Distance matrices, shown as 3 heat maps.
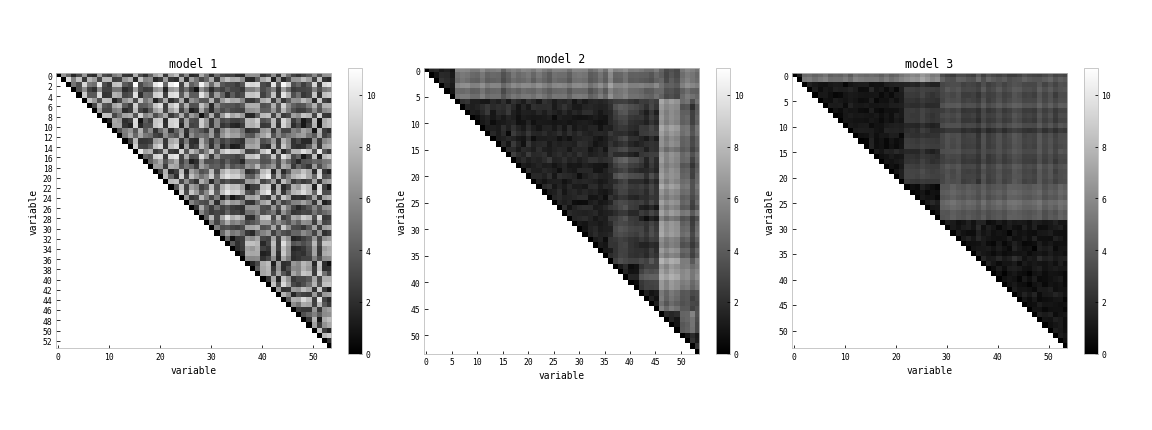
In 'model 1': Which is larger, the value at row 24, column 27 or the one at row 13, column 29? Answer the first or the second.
the second
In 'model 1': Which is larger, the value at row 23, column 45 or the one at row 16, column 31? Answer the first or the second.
the second
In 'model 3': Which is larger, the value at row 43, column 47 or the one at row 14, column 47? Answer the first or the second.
the second
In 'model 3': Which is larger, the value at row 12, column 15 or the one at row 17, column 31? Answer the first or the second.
the second
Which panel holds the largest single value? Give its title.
model 1
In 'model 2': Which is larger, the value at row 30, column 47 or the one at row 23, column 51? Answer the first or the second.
the first
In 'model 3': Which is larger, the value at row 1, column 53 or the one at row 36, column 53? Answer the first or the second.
the first
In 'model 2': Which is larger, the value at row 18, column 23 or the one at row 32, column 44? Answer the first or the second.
the second
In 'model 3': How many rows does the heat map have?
54
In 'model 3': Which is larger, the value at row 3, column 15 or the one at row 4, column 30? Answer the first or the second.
the second
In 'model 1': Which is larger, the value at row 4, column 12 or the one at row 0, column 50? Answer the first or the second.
the first
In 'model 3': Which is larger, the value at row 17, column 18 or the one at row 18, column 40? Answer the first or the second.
the second
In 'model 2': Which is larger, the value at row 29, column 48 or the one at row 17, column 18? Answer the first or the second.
the first
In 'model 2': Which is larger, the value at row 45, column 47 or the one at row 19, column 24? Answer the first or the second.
the first
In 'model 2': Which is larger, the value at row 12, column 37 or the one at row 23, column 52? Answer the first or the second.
the second
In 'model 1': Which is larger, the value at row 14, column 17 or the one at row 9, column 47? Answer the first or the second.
the second
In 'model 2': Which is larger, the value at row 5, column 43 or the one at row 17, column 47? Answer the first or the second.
the second
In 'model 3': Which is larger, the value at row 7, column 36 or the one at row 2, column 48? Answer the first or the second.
the second
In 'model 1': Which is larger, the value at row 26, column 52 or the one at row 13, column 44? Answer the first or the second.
the second
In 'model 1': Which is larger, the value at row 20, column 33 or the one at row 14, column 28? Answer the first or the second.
the first
